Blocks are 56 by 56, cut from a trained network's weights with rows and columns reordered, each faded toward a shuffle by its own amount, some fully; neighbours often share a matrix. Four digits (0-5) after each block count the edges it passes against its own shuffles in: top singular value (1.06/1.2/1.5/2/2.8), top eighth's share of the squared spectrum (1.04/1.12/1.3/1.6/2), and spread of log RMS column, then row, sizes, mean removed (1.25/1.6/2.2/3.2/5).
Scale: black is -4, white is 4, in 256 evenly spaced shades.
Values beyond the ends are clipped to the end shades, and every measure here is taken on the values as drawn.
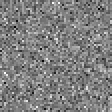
1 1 0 0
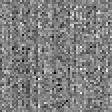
3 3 1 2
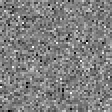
0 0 0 0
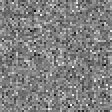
2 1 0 0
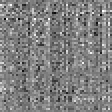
4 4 1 3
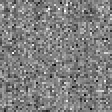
2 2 0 1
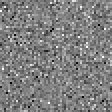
0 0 0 0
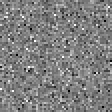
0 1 0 0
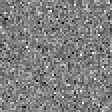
1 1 0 0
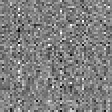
4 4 3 2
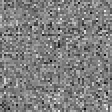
3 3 2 1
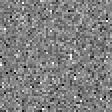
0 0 0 0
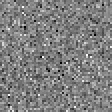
1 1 0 0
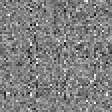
3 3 2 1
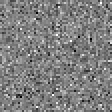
2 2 1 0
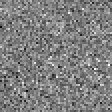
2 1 0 1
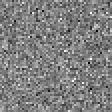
1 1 0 0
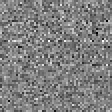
3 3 0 2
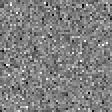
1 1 0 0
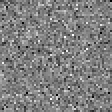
1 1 0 0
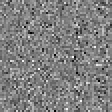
3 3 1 1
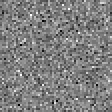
1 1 0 0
